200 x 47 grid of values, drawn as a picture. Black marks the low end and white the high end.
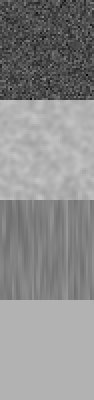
It is made of 4 by 1 panels. Panel 1,1: low, fine-grained. Panel 2,1: high, blotchy, faint in contrast. Panel 3,1: middling, streaked downward, faint in contrast. Panel 4,1: high, flat.
